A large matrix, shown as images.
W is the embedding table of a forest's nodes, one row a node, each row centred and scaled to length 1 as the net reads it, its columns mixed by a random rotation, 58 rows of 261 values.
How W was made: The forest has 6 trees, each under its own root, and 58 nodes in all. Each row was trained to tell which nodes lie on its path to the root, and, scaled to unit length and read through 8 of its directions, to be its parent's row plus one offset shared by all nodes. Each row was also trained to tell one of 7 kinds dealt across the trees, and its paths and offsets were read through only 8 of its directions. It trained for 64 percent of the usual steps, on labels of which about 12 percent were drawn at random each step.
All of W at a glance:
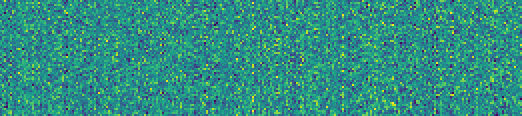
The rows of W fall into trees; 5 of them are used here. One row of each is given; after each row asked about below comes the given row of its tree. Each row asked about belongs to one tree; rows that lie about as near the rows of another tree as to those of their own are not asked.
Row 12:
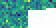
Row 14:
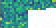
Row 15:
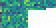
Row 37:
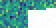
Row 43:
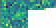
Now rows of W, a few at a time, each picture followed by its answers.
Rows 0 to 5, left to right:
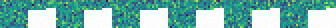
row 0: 43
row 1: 14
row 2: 43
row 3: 12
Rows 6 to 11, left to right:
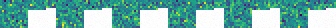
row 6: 37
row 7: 14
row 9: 14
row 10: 37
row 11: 14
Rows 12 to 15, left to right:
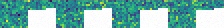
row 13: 37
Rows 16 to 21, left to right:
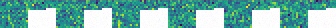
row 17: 43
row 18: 14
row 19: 43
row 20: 12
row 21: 43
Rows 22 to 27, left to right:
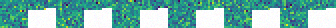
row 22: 43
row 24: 14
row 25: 37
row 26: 43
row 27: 43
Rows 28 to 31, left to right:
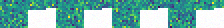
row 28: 37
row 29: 43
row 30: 43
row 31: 37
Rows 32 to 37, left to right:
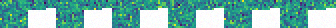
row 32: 14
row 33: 14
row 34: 37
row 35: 43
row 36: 14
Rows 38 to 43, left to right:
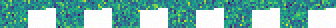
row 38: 12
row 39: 12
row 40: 12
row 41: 14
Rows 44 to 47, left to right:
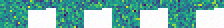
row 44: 43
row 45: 43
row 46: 43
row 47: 37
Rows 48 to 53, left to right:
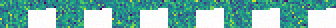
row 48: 14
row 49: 14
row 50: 14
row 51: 12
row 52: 12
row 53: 12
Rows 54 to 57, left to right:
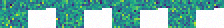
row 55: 14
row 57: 43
